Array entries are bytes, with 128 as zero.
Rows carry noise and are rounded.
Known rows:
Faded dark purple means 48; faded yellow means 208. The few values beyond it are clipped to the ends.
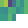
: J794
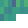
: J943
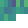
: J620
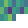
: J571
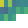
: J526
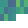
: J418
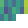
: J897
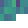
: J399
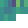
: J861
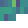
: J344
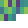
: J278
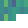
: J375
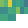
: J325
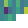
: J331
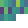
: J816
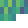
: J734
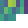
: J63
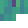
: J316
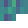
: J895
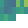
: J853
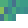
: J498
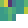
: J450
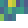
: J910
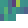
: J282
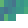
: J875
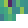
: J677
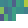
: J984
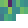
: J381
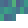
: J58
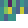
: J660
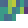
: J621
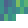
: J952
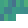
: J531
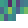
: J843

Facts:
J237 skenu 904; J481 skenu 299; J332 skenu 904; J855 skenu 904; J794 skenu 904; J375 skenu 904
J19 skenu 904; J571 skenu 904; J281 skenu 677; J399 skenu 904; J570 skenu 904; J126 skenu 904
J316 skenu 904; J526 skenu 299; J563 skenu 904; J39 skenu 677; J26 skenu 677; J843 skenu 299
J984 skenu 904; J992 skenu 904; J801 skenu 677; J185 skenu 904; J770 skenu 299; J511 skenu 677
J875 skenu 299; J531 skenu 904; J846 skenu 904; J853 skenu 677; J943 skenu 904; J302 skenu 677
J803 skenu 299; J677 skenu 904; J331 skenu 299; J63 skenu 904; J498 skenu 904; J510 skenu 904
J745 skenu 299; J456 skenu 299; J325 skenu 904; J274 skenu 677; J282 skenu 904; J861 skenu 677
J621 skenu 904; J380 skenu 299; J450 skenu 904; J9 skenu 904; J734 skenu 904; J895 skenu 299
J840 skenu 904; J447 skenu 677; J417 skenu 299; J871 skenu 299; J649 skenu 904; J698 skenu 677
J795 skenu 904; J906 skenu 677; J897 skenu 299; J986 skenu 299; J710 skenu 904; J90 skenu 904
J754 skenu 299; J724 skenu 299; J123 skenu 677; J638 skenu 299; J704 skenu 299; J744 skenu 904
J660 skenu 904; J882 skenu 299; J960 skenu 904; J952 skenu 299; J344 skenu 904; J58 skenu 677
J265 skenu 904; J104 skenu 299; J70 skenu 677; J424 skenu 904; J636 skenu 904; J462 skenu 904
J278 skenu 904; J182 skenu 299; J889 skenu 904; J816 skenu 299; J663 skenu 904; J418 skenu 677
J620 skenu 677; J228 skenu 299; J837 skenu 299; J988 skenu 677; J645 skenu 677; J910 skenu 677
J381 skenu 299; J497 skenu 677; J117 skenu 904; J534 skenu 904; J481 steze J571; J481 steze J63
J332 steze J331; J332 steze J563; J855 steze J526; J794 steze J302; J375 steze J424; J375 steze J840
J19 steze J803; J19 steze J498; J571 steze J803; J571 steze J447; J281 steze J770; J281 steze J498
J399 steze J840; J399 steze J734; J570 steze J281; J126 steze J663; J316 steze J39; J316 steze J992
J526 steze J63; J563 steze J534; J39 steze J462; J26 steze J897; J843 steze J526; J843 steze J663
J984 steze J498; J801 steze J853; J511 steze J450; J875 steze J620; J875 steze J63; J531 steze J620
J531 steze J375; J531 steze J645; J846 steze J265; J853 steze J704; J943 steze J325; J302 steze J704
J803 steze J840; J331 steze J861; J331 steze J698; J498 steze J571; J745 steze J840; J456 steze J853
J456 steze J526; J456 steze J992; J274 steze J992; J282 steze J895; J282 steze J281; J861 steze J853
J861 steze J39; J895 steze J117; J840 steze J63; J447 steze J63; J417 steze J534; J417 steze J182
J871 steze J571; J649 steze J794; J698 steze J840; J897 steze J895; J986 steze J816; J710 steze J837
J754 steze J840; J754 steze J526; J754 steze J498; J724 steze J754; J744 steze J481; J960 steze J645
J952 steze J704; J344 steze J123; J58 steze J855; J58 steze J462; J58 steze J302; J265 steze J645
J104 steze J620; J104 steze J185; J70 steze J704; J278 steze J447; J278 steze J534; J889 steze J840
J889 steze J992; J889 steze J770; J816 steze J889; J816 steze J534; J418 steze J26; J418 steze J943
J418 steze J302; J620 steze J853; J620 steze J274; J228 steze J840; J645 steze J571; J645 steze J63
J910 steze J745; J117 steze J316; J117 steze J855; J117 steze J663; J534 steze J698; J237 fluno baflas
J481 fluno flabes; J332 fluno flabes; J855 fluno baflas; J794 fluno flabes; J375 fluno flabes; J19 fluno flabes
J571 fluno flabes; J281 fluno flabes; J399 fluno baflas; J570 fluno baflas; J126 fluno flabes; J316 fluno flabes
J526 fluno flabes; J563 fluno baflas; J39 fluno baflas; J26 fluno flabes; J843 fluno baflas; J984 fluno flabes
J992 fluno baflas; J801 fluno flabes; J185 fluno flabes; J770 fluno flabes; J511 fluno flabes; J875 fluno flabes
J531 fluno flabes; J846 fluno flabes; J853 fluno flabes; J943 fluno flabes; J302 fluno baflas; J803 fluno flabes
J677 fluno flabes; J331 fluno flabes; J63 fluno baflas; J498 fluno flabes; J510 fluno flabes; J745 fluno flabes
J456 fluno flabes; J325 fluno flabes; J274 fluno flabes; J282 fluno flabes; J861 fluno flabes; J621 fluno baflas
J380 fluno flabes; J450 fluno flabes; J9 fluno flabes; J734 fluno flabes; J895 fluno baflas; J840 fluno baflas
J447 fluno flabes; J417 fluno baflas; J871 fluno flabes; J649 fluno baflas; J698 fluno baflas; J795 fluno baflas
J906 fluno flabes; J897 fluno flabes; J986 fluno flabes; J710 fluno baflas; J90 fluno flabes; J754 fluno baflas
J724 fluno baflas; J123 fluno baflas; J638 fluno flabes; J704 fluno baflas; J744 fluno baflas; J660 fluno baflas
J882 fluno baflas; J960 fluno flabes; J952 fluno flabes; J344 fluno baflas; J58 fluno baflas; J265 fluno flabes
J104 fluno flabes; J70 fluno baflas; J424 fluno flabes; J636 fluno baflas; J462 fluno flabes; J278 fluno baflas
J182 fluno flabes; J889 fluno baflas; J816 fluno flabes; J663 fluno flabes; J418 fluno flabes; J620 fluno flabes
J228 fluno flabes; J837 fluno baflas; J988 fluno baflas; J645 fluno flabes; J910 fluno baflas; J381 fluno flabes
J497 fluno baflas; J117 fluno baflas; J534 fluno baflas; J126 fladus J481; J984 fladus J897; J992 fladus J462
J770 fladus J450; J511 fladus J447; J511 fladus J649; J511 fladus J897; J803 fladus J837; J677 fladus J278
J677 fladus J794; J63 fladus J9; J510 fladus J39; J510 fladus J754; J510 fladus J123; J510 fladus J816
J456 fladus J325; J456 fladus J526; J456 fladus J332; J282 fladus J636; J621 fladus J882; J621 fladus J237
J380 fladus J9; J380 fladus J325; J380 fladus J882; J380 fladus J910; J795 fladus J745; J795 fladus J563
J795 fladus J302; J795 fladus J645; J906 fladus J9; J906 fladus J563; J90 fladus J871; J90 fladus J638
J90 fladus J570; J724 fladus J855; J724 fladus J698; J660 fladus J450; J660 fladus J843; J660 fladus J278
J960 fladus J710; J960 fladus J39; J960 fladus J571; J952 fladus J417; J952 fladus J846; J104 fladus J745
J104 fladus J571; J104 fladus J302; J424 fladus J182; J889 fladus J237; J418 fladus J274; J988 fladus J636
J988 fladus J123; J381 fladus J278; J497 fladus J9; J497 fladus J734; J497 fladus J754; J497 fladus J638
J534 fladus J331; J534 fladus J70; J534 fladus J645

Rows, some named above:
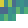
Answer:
J526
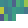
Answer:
J984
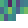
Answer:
J843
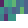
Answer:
J534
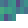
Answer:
J117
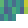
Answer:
J897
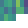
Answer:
J906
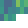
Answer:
J952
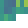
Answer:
J853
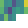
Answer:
J447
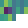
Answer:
J645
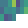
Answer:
J417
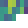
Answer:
J621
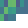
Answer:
J570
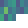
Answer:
J710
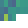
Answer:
J803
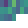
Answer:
J724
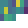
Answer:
J510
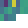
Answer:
J704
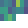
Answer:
J960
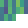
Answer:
J456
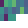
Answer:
J534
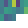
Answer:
J837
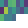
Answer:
J754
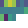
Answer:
J563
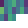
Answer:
J795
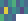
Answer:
J123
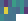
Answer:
J988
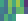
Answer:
J380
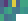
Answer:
J704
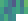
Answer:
J274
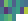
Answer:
J745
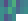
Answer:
J895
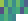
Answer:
J638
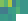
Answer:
J332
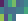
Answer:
J302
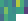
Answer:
J90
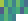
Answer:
J638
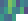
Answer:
J889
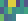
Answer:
J882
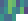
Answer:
J889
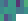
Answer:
J855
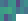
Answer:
J117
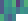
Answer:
J698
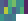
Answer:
J497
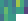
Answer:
J90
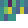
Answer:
J660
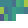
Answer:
J984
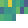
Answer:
J9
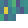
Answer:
J636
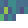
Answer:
J39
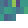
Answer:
J837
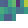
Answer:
J649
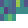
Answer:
J104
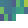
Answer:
J511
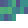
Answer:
J992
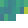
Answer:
J182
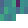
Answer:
J840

